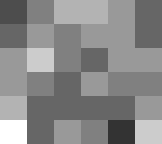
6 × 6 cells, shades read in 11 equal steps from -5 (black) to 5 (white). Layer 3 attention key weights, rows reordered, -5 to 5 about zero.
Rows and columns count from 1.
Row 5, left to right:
2 -1 -1 -1 -1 1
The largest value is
5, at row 6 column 1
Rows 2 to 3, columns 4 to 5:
1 1 | -1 1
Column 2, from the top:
0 1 3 0 -1 -1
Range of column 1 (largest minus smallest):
7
